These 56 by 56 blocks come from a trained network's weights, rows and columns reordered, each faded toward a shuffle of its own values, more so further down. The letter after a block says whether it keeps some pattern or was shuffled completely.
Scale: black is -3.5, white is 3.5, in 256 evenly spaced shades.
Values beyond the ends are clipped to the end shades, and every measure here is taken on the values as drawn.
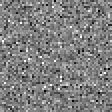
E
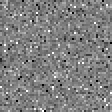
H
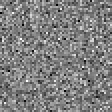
H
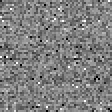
E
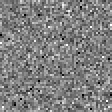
H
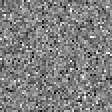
H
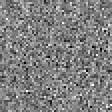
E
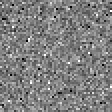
H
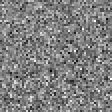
H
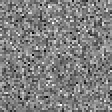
H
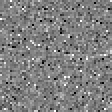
H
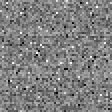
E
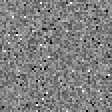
H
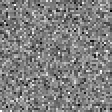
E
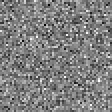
H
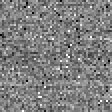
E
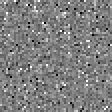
H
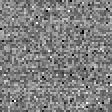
E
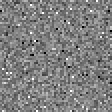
H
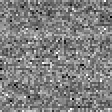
E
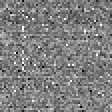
E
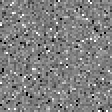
H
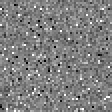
H
